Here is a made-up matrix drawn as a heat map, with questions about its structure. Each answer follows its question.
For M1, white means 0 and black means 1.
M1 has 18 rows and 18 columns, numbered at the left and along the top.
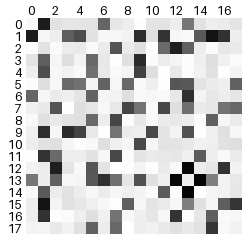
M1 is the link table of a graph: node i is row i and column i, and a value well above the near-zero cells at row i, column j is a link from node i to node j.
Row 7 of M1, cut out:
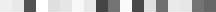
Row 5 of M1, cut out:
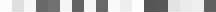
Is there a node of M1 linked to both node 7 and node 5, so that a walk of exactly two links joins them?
yes
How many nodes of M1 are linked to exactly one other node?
1
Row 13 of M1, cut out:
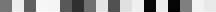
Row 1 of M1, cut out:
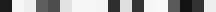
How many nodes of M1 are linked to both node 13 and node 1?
4
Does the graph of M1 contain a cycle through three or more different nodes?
yes
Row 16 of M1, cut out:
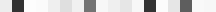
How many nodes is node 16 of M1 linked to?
4
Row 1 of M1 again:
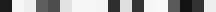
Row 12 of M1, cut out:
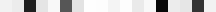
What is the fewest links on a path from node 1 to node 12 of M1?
2
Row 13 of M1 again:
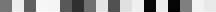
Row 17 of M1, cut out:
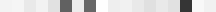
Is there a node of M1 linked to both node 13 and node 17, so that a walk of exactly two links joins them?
yes
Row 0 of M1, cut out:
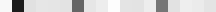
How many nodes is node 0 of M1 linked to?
3
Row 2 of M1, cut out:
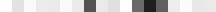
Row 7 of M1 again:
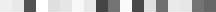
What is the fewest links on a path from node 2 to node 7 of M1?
1
